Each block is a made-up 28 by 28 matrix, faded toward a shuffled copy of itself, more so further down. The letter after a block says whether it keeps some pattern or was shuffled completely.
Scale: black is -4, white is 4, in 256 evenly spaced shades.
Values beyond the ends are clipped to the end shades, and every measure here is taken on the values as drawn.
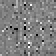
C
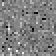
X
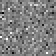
X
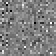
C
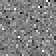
X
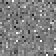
X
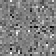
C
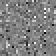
C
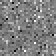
X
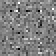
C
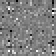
C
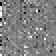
C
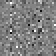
C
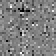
C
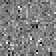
X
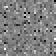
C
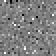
X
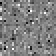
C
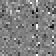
C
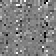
C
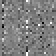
C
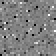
X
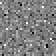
X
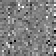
C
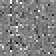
C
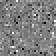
X
